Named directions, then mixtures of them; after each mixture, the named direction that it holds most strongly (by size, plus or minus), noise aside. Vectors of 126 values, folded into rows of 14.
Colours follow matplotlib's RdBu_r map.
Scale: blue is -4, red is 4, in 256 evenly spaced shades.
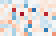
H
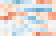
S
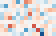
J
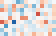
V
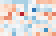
S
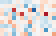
H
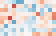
V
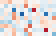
H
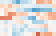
S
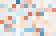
J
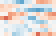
S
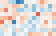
V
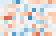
S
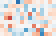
J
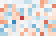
V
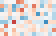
V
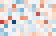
V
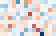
J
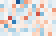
V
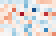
H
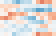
S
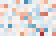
J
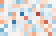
V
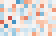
V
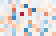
H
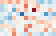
H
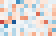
V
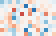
H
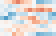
S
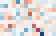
J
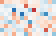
H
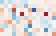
H
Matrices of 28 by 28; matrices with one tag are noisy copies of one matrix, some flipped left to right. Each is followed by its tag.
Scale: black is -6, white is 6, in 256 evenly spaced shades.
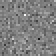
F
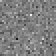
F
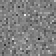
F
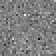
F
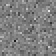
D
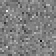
D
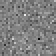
F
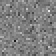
D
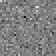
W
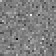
F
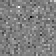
W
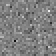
D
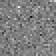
W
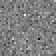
F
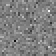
D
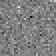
W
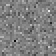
D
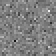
D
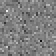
D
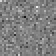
W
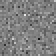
F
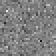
D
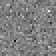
D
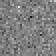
W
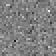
D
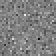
F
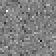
D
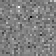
W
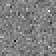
D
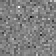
W
